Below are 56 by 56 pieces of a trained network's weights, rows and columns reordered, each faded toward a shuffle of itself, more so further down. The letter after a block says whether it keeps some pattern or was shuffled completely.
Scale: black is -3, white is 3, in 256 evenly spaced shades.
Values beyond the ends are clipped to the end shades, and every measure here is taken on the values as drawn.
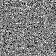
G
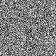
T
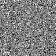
T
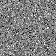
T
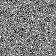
G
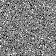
G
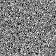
G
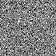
T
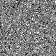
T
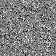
G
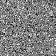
T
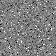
G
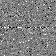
T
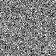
T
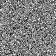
G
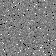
G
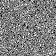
G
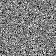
G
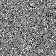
G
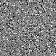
T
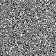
T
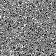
G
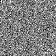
T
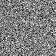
G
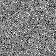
G
